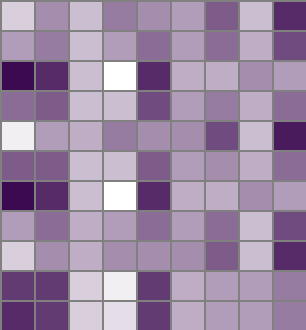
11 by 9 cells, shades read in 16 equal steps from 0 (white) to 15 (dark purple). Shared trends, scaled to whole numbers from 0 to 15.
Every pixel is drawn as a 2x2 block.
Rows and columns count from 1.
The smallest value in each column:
1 6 3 0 7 5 5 4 6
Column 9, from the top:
13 11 6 9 14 9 6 11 13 8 8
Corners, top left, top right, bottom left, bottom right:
3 13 13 8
